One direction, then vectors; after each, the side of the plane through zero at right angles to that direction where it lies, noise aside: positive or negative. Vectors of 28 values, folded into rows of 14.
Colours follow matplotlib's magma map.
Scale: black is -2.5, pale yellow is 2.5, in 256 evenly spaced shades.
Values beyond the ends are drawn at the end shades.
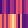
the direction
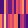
positive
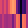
negative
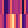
positive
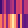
positive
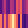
positive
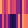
negative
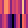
negative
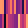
negative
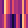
negative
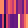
negative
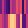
positive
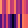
negative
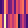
positive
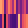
negative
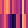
negative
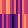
negative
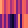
negative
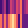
positive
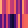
negative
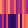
negative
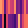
negative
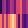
positive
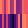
negative
